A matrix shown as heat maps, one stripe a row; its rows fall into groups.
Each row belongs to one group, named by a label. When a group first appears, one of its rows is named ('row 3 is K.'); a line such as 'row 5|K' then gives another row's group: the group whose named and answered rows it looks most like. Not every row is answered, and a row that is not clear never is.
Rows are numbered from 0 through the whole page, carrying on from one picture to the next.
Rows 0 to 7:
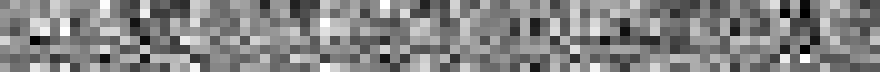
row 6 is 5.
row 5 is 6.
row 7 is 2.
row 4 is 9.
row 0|6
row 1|6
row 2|2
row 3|2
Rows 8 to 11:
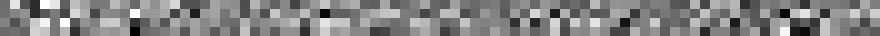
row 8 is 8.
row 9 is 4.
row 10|2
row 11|2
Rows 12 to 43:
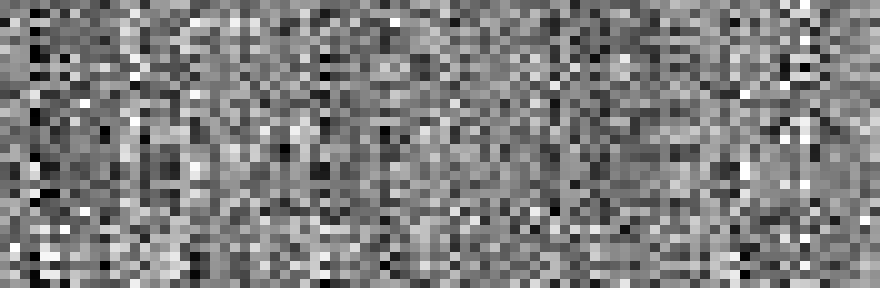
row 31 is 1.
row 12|5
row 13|4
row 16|5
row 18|4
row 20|4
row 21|2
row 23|4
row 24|9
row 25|4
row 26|5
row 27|5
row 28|9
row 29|9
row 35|4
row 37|2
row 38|5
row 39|8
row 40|8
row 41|5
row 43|4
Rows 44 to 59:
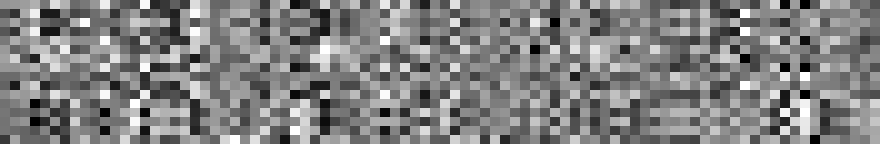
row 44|6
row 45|1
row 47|1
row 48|6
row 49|2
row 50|8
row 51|6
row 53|1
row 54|6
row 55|4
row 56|5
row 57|4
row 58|5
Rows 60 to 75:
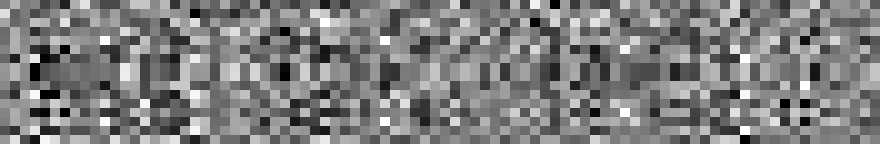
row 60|4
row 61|8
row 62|2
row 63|9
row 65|4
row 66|1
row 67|9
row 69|5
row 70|1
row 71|6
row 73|6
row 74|1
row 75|8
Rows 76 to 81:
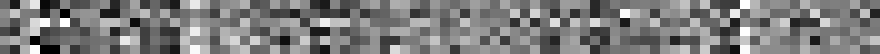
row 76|1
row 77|4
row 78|2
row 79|1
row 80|9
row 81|1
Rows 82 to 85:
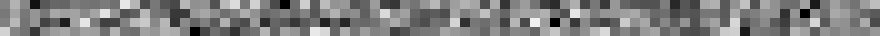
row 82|9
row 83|6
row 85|8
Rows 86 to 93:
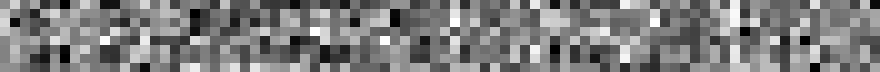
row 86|4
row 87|8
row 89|8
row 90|6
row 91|4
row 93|9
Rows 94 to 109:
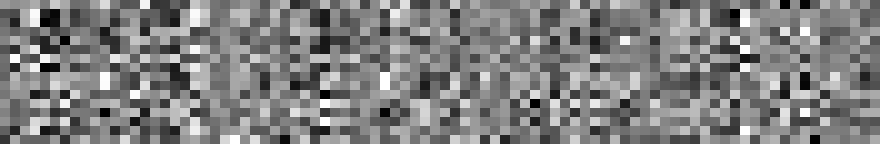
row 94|6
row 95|1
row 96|1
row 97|5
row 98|4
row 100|8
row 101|1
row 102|6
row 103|6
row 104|4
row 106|5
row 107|2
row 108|1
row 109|9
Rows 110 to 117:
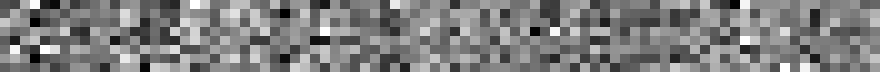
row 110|1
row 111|9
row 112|9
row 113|2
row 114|1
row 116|9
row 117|5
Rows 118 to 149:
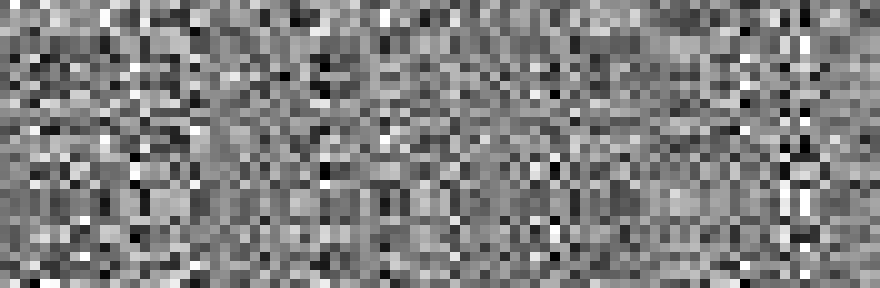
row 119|6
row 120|6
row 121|8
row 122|5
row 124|1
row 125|4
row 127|1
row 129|8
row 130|6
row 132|1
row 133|6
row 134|6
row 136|4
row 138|2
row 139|5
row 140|5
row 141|5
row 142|4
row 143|2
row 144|2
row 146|4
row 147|1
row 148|5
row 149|8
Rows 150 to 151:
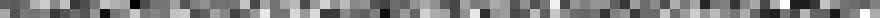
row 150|2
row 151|5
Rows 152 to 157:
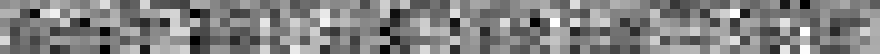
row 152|6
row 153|8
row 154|2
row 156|8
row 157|5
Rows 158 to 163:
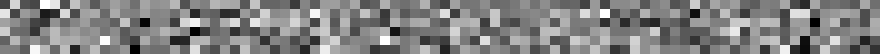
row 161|8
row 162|6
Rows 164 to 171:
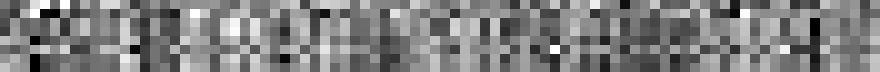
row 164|2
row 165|1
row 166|9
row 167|9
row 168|9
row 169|2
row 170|9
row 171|9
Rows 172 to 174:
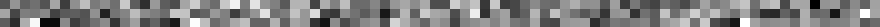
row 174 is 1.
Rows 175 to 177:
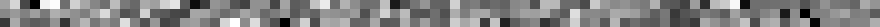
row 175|8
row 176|6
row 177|9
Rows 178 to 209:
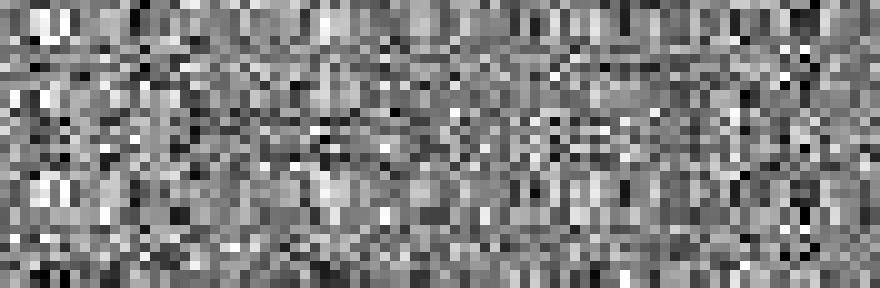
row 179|2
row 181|2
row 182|8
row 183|5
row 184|6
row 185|9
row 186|2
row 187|6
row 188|8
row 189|8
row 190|8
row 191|4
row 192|8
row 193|4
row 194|6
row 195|4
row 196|5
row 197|8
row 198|2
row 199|2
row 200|2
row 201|6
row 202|6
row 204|8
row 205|9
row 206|6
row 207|1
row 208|4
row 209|4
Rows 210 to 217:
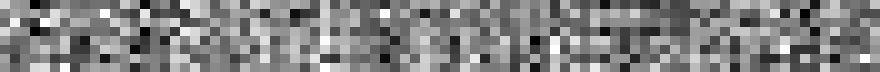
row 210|9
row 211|6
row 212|8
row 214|2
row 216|5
